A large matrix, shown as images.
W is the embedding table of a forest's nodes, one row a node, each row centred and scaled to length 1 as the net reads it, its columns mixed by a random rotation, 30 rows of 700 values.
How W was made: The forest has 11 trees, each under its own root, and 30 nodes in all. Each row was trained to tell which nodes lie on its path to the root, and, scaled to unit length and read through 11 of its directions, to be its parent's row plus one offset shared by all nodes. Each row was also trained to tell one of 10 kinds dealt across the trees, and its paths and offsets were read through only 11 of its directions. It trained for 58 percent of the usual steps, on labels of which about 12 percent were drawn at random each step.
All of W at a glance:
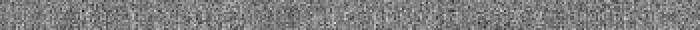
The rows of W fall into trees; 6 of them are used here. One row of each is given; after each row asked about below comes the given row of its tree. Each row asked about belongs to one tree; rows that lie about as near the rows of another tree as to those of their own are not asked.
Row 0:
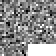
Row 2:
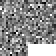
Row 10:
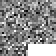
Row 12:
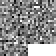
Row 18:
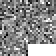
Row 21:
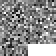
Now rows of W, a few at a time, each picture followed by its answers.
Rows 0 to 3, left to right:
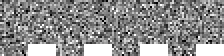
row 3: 10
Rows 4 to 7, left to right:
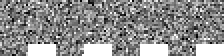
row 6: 2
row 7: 12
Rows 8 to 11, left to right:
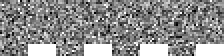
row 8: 0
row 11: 0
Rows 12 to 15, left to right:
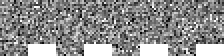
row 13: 18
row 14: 2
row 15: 0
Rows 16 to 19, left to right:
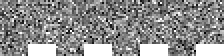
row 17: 2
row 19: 21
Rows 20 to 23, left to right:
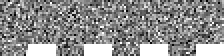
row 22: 10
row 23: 10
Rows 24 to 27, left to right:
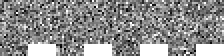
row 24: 21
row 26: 21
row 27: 10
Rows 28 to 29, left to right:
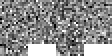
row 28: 2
